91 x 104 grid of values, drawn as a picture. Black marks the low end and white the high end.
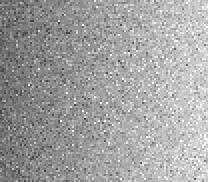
Histogram: bell-shaped. Stripes: none. Slope: up to the right. Grain: fine.
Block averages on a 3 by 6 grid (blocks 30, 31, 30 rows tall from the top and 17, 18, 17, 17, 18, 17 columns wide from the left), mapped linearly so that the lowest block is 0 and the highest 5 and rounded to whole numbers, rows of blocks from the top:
0 1 2 3 4 5 | 0 1 2 3 4 5 | 0 1 2 3 4 5
